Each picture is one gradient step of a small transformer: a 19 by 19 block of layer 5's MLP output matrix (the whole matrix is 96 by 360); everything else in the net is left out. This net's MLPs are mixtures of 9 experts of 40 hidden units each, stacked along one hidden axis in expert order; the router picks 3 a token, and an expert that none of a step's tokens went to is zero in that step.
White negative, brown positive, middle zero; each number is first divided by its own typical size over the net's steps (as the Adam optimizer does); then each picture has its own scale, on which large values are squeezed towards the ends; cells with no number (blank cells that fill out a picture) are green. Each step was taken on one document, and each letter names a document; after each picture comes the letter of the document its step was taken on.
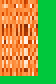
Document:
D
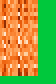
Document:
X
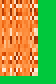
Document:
D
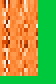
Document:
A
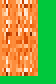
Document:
X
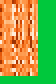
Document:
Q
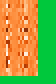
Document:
A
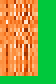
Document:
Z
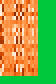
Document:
Q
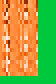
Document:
A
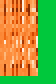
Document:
Q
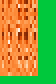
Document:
X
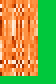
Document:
Q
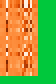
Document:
Z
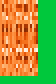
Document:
D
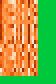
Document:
Q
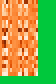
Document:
A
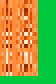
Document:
Z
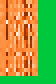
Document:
Z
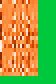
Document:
Q
